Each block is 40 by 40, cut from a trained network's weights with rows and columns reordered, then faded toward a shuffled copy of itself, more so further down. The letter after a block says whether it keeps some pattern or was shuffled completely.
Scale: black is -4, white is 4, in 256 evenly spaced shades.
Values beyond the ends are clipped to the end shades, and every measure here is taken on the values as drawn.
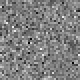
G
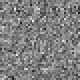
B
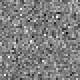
G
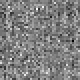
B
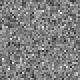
G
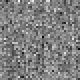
B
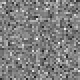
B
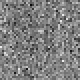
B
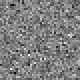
G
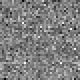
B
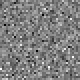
G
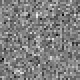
B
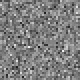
G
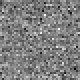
B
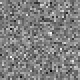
G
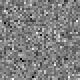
G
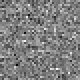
B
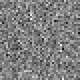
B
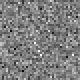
G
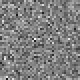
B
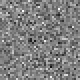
B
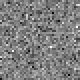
G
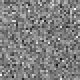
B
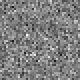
B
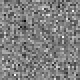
B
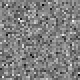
G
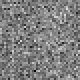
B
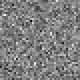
G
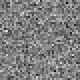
G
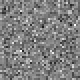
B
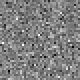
G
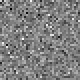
G
